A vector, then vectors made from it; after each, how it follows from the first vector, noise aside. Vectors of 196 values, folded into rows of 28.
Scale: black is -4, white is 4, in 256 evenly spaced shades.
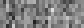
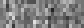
negated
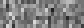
negated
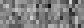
reversed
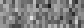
reversed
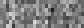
negated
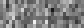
negated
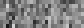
copied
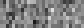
copied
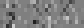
partly zeroed
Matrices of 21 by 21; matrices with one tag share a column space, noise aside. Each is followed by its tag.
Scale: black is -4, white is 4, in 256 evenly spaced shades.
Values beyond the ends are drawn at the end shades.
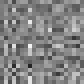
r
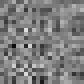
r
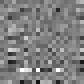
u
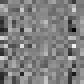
r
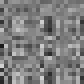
r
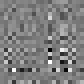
u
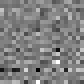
u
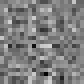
r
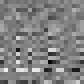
u
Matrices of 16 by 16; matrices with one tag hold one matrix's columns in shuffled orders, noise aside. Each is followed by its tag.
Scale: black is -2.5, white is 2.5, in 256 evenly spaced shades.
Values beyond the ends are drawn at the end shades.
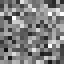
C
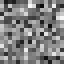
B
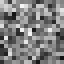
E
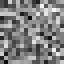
C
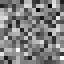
B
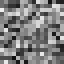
C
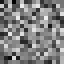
B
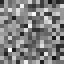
C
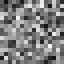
B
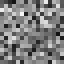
C
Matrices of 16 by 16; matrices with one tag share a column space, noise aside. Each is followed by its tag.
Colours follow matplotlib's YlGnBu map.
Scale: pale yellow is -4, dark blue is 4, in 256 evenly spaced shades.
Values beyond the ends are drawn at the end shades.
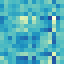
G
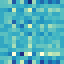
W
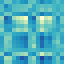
G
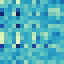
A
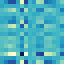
W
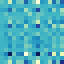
W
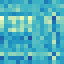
G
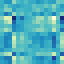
G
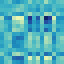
G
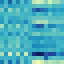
W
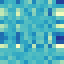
A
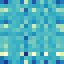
W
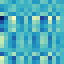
G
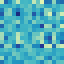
A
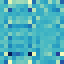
W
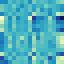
G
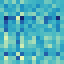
G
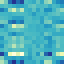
W
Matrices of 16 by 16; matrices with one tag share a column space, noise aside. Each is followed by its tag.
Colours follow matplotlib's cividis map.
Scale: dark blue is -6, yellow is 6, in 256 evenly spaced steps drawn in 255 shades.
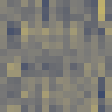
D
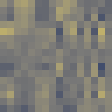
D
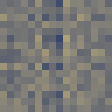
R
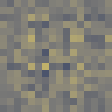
R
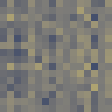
R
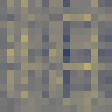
R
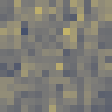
D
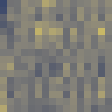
D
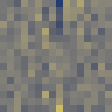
D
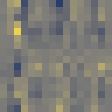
D
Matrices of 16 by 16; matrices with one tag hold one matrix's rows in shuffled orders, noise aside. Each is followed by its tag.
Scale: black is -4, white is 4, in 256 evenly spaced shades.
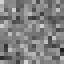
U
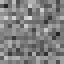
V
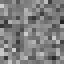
U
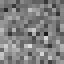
V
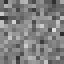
U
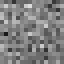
V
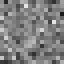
U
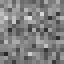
V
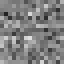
V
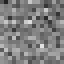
V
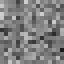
U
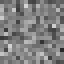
U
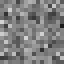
U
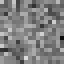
U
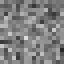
U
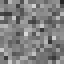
U
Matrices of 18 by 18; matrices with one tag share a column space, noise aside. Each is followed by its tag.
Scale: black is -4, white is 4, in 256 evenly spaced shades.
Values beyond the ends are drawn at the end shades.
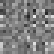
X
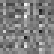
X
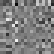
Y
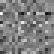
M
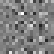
M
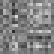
X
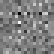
M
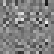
Y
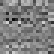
Y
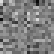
Y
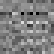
M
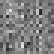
X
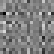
M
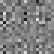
Y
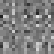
X
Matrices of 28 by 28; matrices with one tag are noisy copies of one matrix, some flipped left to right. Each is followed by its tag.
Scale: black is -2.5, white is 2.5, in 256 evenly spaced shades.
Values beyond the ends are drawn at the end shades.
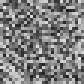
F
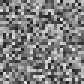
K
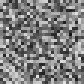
F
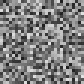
K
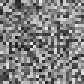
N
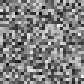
K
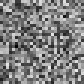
N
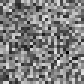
N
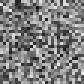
N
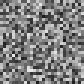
K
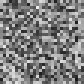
F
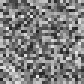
F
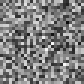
N
